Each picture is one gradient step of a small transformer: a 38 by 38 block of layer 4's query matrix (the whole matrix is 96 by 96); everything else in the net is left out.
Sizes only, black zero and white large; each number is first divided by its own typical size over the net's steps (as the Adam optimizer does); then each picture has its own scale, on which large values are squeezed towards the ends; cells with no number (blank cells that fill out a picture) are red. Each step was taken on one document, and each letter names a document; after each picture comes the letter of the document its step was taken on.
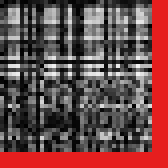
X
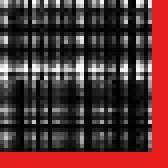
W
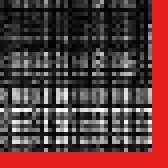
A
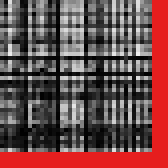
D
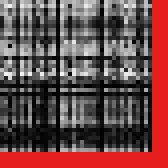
D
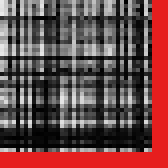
D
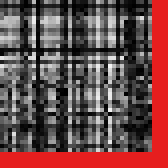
X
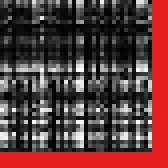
W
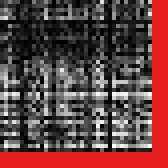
A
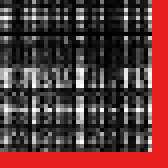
W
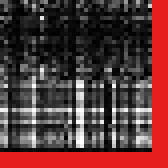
W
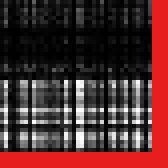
W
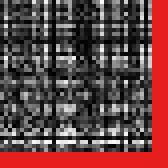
A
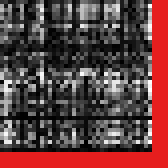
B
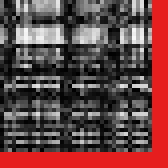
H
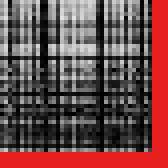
D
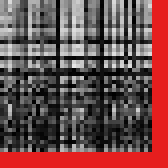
D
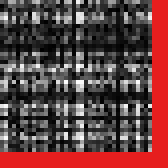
W
